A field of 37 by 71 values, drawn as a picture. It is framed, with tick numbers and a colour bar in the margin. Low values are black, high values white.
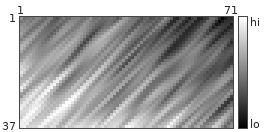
Streaks slant up to the right. There is an overall slope up to the bottom left. The bottom left is the ninth with the highest average. The halves do not mirror each other. No lone cell stands out from its neighbours. The top right is the ninth with the lowest average.
